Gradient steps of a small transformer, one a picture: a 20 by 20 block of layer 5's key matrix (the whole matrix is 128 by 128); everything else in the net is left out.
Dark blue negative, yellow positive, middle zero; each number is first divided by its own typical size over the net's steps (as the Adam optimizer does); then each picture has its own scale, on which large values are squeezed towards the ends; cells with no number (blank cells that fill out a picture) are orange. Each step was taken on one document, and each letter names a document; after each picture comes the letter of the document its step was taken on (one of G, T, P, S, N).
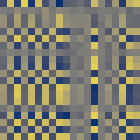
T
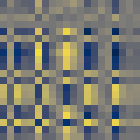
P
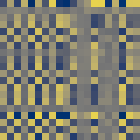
T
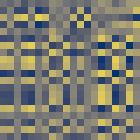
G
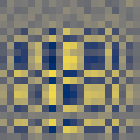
P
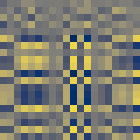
G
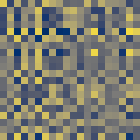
T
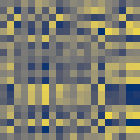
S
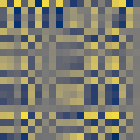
T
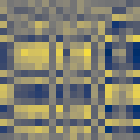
S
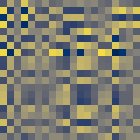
G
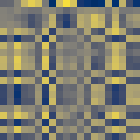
T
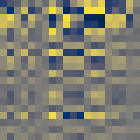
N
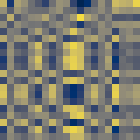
P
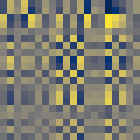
N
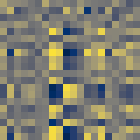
P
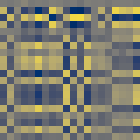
G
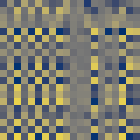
T
